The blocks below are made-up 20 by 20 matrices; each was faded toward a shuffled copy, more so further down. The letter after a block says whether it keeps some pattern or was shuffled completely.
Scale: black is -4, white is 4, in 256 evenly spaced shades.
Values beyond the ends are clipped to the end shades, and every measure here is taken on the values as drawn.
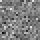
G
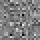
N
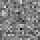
G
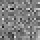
N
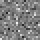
G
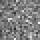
G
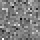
G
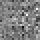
N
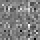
N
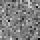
G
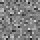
G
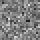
G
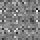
N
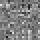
N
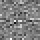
N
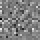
N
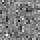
G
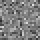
G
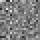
N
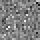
G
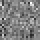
N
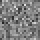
G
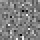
G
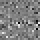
N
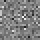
N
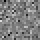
G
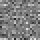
N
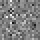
N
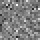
G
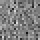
N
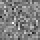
G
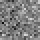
G
